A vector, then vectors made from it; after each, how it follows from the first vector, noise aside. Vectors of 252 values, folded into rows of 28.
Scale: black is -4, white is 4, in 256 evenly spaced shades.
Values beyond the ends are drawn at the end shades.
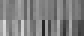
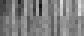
reversed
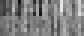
reversed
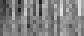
reversed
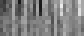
reversed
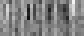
wrapped around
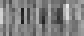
wrapped around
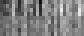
reversed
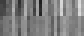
reversed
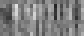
wrapped around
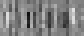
wrapped around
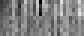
reversed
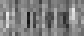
wrapped around
